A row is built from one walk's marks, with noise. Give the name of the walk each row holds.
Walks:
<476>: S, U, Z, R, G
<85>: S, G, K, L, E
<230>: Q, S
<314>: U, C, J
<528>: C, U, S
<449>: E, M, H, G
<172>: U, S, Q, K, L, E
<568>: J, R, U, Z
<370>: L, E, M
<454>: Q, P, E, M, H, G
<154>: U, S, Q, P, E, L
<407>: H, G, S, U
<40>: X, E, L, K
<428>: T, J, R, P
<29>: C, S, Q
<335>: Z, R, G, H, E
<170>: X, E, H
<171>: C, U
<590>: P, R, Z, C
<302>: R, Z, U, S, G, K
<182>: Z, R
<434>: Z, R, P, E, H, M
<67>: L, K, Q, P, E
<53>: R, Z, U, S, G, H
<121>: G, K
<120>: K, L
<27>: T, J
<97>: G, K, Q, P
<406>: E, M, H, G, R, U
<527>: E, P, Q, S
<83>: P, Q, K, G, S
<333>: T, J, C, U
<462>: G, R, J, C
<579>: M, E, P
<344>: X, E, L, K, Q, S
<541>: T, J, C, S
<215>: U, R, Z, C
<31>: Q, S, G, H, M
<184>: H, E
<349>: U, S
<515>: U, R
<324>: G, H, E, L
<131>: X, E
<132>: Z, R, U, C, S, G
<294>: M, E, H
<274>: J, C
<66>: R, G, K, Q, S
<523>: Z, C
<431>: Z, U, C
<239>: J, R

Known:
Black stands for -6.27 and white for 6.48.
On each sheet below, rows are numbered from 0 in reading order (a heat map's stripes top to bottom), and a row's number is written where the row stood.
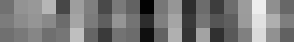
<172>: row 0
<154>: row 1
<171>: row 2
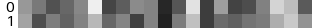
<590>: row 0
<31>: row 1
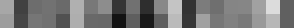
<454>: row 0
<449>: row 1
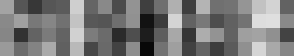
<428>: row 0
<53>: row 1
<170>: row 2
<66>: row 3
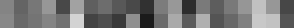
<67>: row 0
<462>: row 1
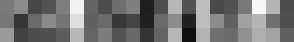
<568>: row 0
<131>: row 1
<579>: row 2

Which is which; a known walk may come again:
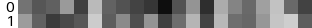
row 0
<40>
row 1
<428>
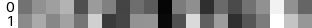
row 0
<172>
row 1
<132>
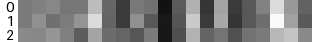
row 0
<171>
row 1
<431>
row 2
<407>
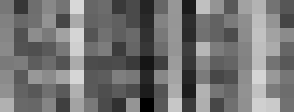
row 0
<131>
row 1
<67>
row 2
<230>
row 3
<27>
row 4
<120>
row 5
<29>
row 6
<370>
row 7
<406>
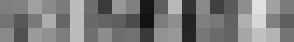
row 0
<528>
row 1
<344>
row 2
<527>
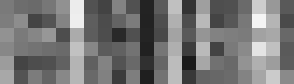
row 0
<523>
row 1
<568>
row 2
<324>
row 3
<333>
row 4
<579>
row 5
<31>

